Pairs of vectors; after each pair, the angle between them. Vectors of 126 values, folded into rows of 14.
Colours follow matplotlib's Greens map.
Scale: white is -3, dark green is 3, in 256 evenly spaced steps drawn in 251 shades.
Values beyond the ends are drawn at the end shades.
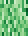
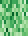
orthogonal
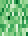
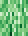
orthogonal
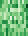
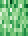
partly aligned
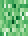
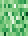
nearly opposite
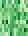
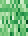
partly aligned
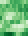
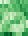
nearly parallel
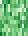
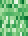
orthogonal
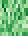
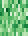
nearly opposite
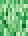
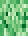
nearly parallel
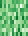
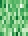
nearly parallel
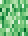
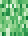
partly aligned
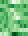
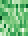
partly aligned
